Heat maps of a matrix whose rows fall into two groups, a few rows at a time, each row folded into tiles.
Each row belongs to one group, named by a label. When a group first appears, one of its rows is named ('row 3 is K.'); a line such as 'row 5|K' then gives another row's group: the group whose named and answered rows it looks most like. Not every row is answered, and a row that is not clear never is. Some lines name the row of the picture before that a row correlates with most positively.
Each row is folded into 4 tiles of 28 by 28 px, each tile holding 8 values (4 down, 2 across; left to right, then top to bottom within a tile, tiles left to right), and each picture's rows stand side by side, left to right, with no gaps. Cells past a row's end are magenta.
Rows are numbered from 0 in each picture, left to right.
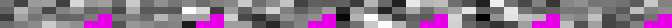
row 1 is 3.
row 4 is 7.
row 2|7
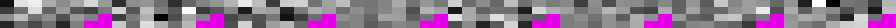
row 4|3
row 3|3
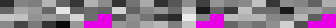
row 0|7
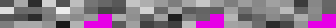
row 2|7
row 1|7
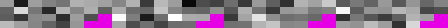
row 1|7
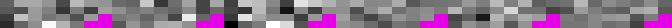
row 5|3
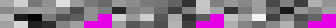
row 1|3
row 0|7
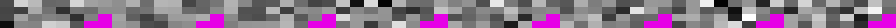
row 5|3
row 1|7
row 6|3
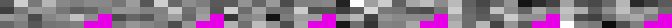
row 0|7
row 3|7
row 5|7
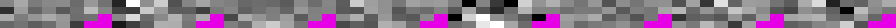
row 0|3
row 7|3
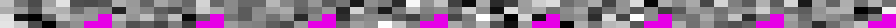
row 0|7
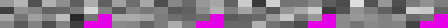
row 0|3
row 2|3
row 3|3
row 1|3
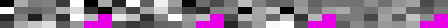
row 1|7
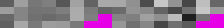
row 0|3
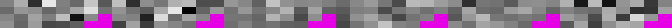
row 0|3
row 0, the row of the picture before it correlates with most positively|1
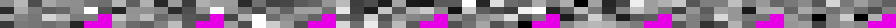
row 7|7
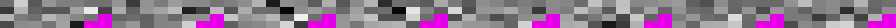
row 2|3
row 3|3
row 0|3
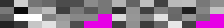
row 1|3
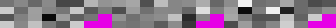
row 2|7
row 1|3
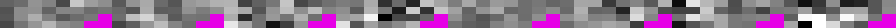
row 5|3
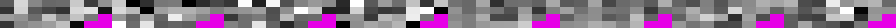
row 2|3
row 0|3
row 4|3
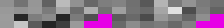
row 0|7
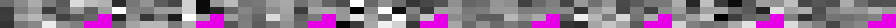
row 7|7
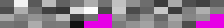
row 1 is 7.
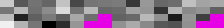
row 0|7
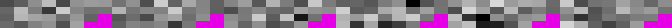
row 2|3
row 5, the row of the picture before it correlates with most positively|0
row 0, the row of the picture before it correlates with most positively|1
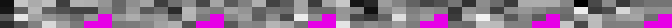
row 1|3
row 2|3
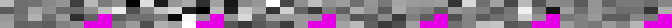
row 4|3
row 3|7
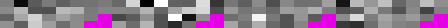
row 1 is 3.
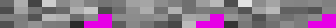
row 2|7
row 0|3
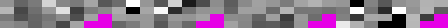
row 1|7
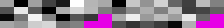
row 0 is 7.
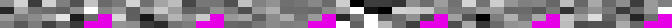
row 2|7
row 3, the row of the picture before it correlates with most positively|0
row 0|3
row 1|7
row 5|3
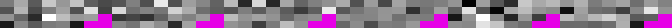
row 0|3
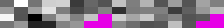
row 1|3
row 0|7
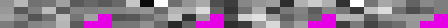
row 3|7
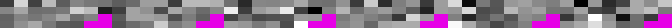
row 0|3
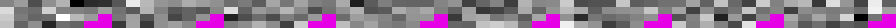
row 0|7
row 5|7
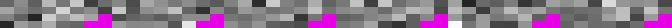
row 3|3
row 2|3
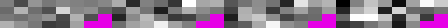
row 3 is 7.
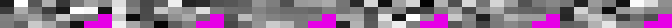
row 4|7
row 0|3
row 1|7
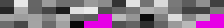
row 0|3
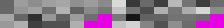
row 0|7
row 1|7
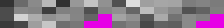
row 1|7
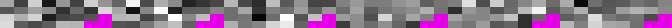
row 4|3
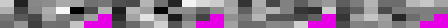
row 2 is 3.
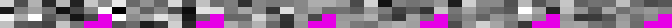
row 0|3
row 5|7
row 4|3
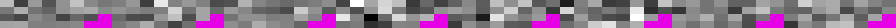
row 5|3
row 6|3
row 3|7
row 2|3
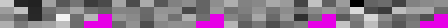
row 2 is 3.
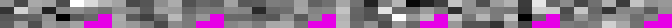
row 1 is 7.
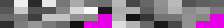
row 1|7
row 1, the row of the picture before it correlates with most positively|1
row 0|3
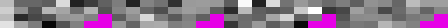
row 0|7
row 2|3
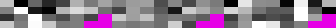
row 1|3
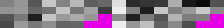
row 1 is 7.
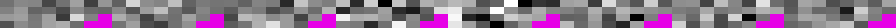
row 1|7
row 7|3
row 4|7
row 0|3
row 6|3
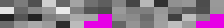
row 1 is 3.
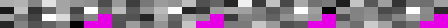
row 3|3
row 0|3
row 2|3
